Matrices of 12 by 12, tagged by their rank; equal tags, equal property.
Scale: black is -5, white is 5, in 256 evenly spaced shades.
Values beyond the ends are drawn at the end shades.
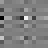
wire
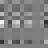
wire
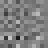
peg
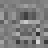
peg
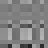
wire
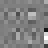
peg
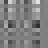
wire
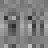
peg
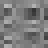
peg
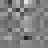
peg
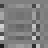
wire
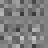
peg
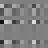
wire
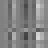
wire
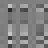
wire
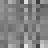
peg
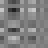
wire
